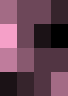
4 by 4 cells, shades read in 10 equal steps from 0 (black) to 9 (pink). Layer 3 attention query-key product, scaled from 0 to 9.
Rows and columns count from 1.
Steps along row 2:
down down down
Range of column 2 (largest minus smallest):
3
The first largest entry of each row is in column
1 1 1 4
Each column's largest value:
9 5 4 6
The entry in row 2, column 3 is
1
